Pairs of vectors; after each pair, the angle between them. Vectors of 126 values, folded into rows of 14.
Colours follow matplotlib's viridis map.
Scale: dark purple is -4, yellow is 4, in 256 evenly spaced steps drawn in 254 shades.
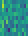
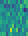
orthogonal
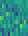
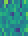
orthogonal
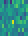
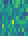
nearly parallel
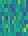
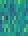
nearly parallel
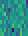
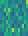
nearly opposite
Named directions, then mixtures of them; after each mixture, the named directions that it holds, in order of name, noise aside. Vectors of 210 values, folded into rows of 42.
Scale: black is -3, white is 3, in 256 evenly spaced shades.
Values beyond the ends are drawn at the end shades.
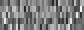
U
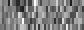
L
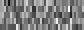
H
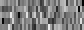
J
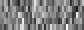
L, U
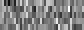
H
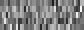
U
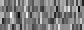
H, J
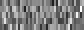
U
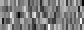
J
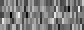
H, J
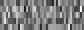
H, U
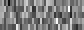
H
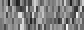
L, U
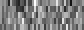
L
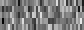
J, L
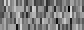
H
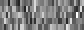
L, U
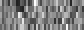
L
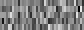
J, U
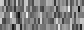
H, J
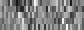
L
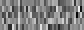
J, U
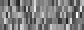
L, U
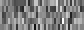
L, U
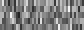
H, J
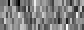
L, U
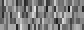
H, L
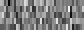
H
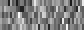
J, L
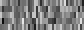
J, L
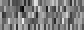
L, U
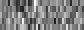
L
